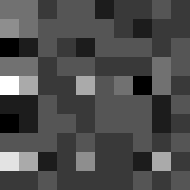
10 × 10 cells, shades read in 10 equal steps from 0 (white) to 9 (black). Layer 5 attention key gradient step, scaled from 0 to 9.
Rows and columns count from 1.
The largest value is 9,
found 3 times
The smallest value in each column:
0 3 6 6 3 6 5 6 3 6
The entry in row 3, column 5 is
8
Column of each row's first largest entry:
6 8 1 3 8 1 1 4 3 1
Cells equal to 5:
8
